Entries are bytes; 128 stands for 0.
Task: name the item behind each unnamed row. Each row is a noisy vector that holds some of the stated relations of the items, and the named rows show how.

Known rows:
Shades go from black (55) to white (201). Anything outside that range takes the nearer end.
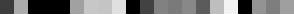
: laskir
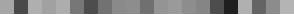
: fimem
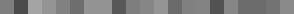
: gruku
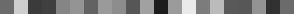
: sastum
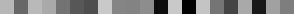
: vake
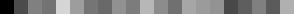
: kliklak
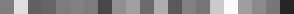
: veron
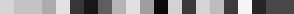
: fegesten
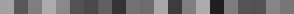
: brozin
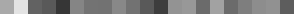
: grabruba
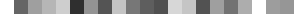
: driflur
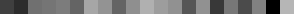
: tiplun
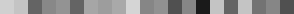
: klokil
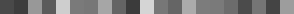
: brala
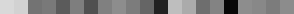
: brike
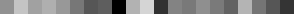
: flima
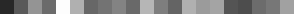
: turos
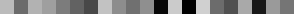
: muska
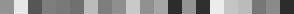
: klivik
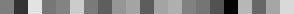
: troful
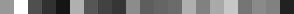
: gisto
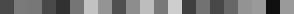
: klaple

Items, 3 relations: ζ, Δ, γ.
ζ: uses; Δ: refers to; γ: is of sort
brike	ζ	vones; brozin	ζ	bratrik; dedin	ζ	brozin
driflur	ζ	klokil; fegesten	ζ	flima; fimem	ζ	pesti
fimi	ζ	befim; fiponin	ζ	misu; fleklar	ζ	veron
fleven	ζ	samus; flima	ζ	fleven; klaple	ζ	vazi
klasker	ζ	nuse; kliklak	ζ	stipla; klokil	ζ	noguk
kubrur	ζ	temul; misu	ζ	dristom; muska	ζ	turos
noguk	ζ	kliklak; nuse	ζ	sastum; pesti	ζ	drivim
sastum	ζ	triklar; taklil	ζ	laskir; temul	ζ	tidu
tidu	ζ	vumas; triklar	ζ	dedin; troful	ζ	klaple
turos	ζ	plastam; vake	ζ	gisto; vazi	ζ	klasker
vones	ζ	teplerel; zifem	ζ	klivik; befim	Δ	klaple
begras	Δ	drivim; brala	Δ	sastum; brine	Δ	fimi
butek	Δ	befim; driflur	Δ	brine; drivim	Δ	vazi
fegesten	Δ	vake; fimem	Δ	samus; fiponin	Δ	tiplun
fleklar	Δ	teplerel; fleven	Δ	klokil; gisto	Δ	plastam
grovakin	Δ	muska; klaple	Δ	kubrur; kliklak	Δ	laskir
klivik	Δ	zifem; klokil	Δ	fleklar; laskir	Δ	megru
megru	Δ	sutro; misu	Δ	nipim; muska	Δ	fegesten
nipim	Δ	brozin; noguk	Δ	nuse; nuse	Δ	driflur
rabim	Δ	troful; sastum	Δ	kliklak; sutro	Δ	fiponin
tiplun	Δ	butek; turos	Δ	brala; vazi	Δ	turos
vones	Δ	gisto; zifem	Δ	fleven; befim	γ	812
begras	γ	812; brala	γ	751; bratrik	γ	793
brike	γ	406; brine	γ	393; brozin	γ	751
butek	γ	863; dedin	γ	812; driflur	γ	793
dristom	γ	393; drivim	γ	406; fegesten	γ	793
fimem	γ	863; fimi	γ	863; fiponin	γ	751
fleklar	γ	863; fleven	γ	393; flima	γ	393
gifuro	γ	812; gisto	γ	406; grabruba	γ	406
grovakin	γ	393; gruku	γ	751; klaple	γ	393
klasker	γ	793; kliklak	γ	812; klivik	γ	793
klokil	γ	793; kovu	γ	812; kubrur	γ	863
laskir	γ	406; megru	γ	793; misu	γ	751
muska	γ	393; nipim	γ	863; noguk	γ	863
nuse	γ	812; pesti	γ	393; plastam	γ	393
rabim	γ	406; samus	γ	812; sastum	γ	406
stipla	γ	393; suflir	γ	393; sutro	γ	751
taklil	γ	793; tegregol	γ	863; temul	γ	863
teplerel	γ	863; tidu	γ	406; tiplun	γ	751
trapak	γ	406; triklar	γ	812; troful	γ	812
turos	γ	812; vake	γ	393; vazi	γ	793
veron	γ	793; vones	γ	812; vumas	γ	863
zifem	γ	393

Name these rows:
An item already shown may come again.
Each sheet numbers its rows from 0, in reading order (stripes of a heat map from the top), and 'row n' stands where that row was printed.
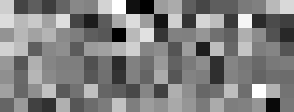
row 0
taklil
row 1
fegesten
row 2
flima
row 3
klokil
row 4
misu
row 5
misu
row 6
brine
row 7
megru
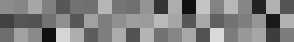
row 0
grovakin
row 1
butek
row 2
vazi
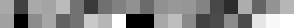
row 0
fimem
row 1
fimi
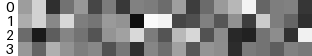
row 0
bratrik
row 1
fleven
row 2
kubrur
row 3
misu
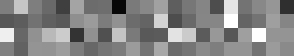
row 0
plastam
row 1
vumas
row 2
driflur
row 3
tegregol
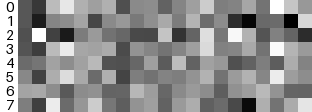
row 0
nuse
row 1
fiponin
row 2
drivim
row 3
nuse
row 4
vones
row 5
noguk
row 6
klasker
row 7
troful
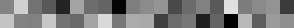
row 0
plastam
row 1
zifem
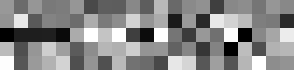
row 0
nipim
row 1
klivik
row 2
befim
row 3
fleklar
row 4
driflur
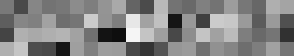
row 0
temul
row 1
teplerel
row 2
samus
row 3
tidu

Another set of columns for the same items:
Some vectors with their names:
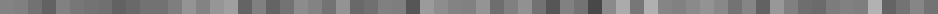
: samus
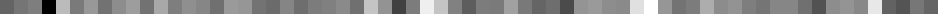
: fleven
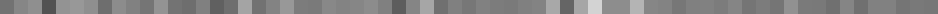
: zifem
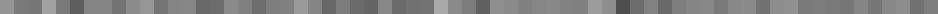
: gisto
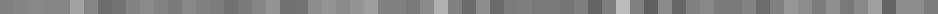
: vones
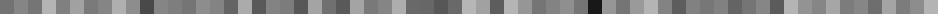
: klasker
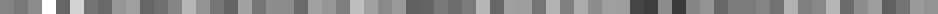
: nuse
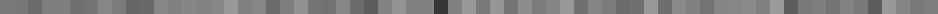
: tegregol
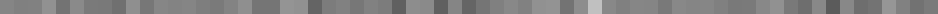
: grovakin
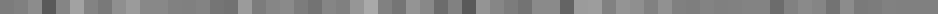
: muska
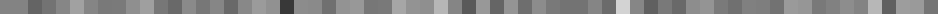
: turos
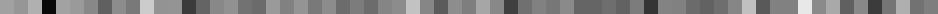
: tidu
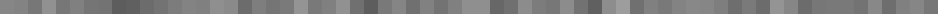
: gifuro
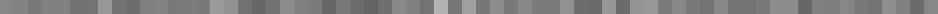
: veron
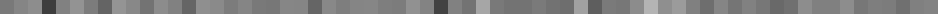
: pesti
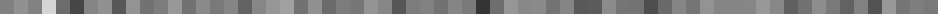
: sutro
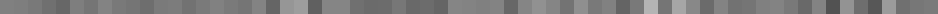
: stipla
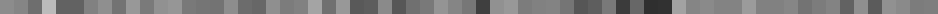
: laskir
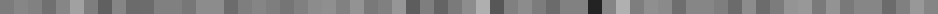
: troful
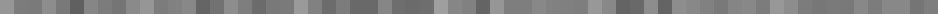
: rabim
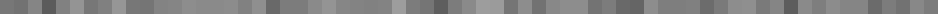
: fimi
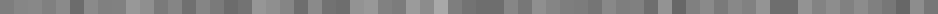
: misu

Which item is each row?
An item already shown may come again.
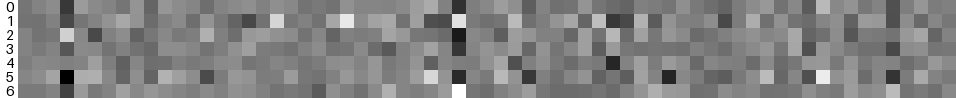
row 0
kubrur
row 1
noguk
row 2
butek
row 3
vumas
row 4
troful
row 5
temul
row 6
fegesten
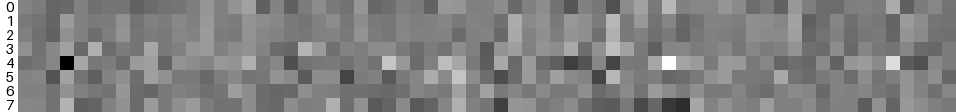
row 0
samus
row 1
nipim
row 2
nipim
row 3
brine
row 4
flima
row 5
brala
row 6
veron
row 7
laskir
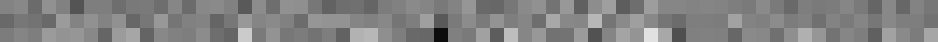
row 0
gruku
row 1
fleklar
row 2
klaple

